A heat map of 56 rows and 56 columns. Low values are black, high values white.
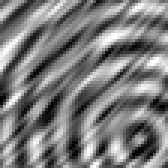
Slope: none. Mirror symmetry: none. Average level on the scale: 50%. Rings: centred on the bottom right. Grain: diagonal, up to the right.
